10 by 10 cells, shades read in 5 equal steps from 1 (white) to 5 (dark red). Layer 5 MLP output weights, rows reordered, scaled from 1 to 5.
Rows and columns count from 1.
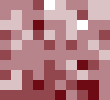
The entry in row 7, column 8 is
5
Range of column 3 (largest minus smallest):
2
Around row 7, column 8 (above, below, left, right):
3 2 2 4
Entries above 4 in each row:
0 0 1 0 0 0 1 0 3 2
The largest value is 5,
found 7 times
